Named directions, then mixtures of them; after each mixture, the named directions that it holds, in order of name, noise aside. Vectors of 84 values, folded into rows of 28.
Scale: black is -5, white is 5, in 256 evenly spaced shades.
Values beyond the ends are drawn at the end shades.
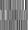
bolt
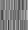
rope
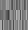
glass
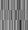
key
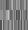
glass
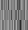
key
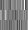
bolt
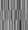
key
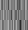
key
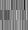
bolt, glass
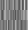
bolt, rope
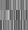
glass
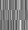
key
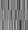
key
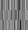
key, rope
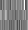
bolt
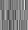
bolt, glass
